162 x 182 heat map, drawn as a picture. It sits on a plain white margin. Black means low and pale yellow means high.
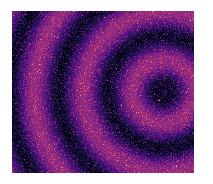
Rings spread out from the middle right. No seam splits the table. No overall slope runs across the table.
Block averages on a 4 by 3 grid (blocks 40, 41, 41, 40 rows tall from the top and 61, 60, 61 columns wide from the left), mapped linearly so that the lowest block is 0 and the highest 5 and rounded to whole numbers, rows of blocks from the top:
120 | 025 | 025 | 120
